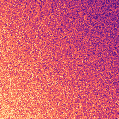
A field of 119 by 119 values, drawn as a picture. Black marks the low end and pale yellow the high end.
Ninth with the highest average: bottom left. Histogram: bell-shaped. Odd rows or columns: none. Stripes: none. Ninth with the lowest average: top right. Average level on the scale: 60%. Slope: up to the bottom left.
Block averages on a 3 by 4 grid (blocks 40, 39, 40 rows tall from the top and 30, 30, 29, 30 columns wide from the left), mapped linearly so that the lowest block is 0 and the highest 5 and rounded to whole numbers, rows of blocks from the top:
3 2 1 0 | 4 3 2 1 | 5 4 3 2
